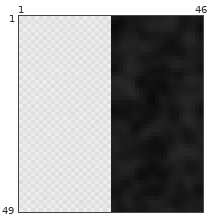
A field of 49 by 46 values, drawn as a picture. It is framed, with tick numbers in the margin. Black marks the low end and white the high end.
It is made of 1 by 2 panels. Panel 1,1: very high, checkered, faint in contrast. Panel 1,2: very low, blotchy, faint in contrast.
